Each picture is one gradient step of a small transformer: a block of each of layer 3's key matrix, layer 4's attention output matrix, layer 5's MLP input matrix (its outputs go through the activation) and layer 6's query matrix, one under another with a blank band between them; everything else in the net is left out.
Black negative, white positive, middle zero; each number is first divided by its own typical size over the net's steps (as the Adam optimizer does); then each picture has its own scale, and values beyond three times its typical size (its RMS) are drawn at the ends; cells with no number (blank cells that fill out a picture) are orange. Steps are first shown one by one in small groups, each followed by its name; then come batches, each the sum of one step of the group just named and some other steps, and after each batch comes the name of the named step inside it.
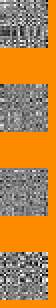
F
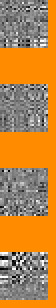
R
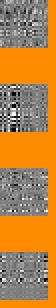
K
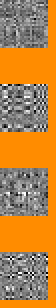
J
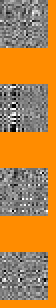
K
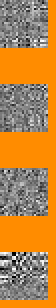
R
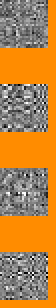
J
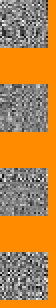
F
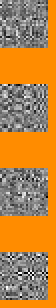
J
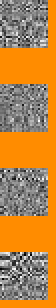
R
